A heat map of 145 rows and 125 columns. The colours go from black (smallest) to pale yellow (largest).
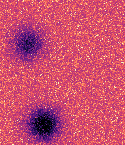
Mirror symmetry: none. Dips: two. Ninth with the lowest average: bottom middle.
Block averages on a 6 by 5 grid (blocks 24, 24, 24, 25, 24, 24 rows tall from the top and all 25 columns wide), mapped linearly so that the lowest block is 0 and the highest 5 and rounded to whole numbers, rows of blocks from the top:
5 5 5 5 5
3 2 5 5 5
4 3 5 5 5
5 5 5 5 5
5 2 4 5 5
5 0 3 5 5
